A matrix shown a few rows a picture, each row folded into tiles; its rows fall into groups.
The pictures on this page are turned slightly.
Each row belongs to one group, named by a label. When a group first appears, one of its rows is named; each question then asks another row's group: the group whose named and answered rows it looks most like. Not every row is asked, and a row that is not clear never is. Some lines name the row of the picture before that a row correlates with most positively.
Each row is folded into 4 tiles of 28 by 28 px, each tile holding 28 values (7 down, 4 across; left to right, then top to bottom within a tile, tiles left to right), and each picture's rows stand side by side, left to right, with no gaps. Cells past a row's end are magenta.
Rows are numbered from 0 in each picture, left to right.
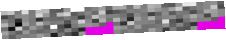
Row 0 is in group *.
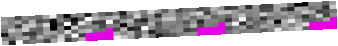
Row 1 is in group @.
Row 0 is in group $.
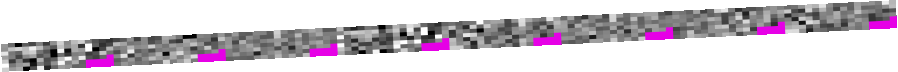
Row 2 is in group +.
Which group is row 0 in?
$
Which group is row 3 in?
$
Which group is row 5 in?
+
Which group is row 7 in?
@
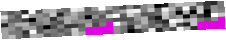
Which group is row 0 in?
@
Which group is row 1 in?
$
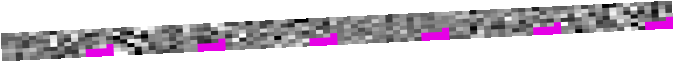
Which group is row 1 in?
@
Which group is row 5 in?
$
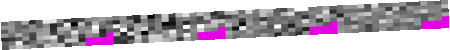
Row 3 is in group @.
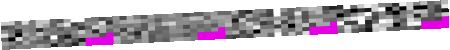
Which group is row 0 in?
*
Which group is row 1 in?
@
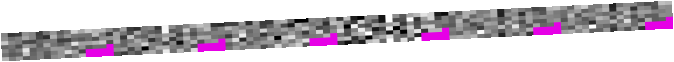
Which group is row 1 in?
+
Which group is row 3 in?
+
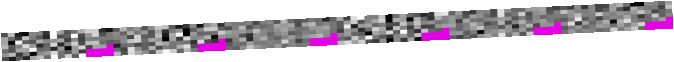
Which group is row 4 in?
+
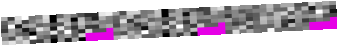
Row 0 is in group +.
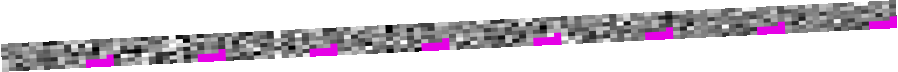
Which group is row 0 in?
$
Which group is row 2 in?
+
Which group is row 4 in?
$
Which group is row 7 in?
*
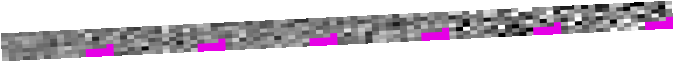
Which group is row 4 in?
*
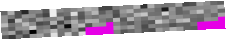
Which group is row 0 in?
+
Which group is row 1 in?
@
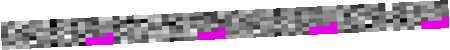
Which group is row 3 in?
+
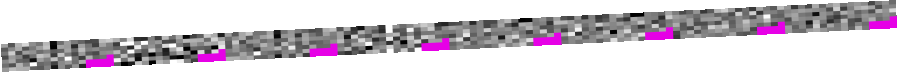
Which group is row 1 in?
@
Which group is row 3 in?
+
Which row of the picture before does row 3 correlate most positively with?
3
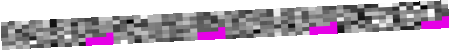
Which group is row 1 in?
@
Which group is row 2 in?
+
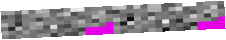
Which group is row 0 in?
*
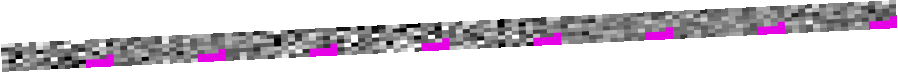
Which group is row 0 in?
*
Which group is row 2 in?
$
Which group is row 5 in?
@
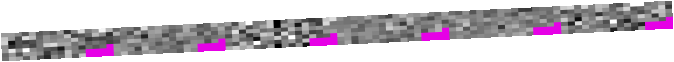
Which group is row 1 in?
@
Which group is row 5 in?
*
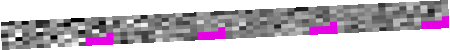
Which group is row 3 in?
$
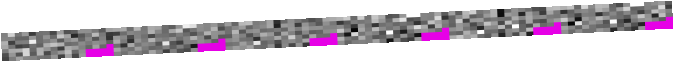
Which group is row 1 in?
*
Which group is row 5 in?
*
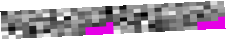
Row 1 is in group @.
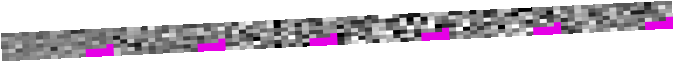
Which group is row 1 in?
@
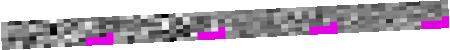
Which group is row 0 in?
$
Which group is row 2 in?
$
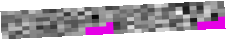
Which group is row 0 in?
$
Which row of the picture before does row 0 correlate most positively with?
1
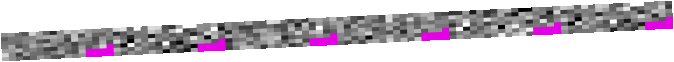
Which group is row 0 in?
$
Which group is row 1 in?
*
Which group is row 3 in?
+
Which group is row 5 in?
*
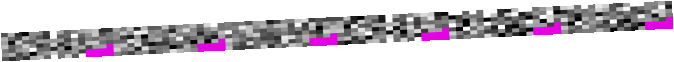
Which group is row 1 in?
@
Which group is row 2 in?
$
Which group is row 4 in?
*
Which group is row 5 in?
*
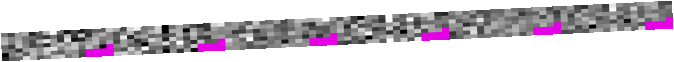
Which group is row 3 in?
+
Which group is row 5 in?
+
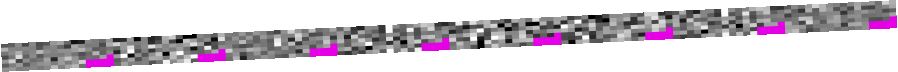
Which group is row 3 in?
+
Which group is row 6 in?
+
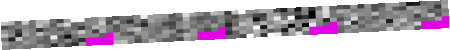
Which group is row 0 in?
*
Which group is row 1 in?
@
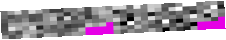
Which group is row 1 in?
*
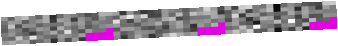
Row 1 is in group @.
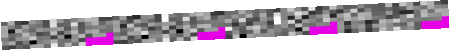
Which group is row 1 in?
+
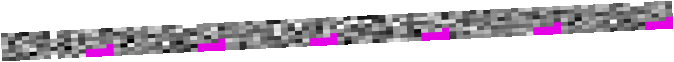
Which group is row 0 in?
+
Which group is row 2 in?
$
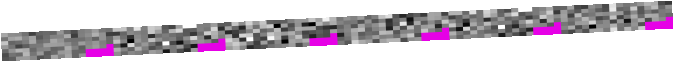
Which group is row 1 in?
*
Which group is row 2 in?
@
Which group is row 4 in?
*
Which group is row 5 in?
+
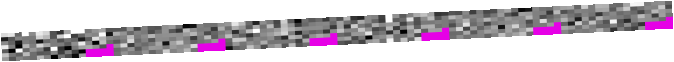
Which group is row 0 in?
*
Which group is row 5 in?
*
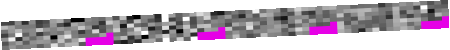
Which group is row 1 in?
+
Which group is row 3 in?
$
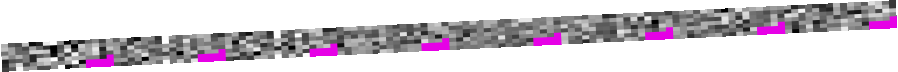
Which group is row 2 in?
+
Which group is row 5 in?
$
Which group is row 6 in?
$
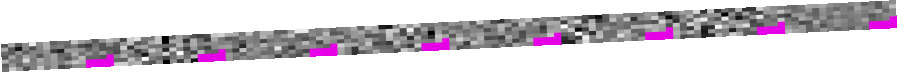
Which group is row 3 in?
$
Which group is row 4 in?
$
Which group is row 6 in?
@
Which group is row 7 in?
@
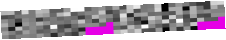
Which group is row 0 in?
*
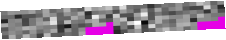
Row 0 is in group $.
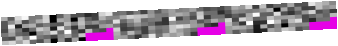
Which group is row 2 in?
@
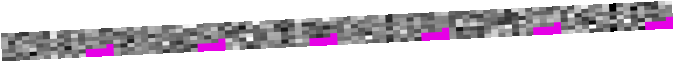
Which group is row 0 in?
+
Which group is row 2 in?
@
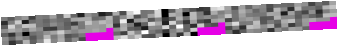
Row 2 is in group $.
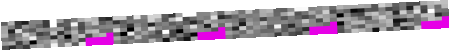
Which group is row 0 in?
+
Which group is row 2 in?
*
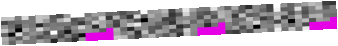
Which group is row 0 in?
*
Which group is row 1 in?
@
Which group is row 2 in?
+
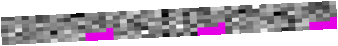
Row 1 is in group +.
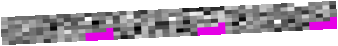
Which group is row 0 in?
$
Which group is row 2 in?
*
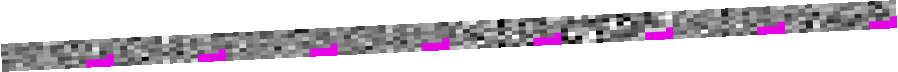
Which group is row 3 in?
+
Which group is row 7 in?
@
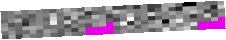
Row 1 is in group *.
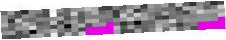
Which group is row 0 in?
+
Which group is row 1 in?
@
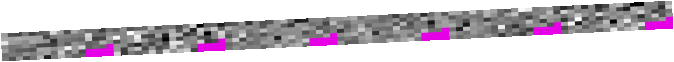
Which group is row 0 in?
$
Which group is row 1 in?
$
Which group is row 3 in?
$
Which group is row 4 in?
*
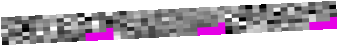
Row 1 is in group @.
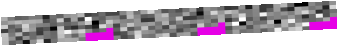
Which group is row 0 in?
$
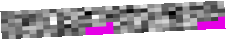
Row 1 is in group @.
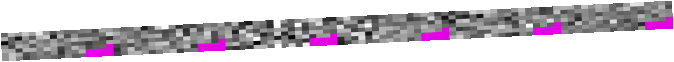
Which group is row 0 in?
@
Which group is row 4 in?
@
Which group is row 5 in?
*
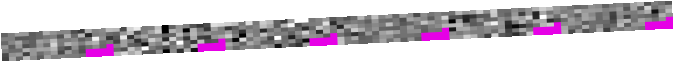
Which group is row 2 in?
*
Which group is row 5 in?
$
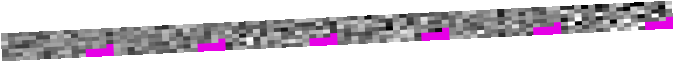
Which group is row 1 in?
$
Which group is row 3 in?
$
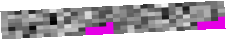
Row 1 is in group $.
